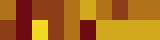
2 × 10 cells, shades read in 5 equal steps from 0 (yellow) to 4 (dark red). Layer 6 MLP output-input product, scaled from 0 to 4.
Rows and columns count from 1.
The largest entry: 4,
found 3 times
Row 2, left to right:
3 4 0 3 2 4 1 1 1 1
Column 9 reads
2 1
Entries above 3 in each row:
1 2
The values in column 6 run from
1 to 4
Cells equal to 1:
5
